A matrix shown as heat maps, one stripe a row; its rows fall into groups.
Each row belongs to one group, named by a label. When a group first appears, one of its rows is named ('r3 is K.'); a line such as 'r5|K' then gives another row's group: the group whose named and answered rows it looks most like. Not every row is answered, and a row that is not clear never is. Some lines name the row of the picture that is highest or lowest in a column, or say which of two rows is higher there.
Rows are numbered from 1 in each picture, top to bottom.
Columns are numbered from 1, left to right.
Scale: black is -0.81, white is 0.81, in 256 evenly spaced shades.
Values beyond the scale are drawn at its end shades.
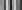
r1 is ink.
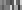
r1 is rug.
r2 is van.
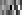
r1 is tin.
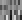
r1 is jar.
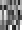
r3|rug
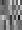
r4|jar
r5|ink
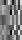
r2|jar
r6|rug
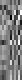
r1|jar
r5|tin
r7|jar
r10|jar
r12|jar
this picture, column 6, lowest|4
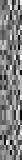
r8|van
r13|jar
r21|ink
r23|tin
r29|ink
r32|tin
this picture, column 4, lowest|14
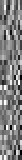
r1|ink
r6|jar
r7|ink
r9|tin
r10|tin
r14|van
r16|tin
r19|tin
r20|rug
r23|tin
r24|van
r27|van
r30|jar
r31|tin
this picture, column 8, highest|26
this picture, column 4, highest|26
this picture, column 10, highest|17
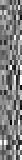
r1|jar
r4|tin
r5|jar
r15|jar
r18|ink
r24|ink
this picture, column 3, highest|29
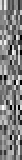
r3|rug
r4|ink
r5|ink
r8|tin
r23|tin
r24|jar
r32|tin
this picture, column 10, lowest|22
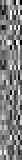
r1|tin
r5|jar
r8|rug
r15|jar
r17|ink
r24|jar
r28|van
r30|rug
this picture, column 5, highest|9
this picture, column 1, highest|31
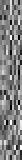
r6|van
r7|ink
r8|van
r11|ink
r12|jar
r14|jar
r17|rug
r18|jar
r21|jar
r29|rug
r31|tin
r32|ink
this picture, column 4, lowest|25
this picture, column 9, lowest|30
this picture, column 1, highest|29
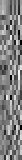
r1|jar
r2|jar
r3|jar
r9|tin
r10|rug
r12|jar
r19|tin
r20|ink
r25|van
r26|tin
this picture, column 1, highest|10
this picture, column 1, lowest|14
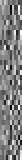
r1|rug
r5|ink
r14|ink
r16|tin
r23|van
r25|van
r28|jar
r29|ink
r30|van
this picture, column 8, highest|7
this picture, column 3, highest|10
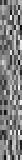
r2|jar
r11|van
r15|tin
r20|van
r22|tin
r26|jar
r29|ink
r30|ink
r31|ink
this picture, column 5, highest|32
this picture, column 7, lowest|32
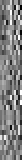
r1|van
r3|van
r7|tin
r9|van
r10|tin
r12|ink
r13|ink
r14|rug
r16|tin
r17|jar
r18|jar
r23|tin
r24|tin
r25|tin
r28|rug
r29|ink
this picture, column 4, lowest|5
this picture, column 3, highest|28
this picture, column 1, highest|28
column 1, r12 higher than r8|Yes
